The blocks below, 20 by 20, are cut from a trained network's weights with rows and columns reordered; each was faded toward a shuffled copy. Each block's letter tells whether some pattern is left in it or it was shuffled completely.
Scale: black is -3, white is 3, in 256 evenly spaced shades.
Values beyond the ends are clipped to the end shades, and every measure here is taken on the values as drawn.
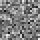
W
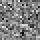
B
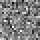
B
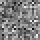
W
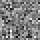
W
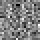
W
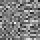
W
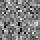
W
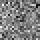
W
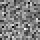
B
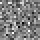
B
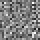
W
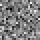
B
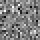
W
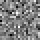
B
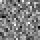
B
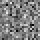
W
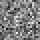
B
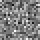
B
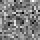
W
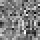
W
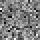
W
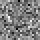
B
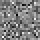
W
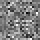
W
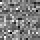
W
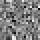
W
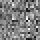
W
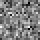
W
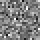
B
